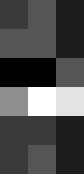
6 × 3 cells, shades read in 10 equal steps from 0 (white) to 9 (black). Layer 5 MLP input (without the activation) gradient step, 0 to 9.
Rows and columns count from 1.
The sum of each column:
40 34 39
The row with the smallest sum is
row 4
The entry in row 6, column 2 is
6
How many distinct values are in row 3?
2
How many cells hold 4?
1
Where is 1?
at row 4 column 3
